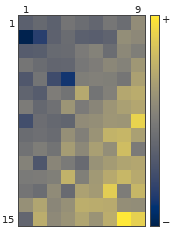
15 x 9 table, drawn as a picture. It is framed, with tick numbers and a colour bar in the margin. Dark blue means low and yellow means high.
Mirror symmetry: none. Slope: up to the bottom right. Ninth with the highest average: bottom right. Ninth with the lowest average: top left.
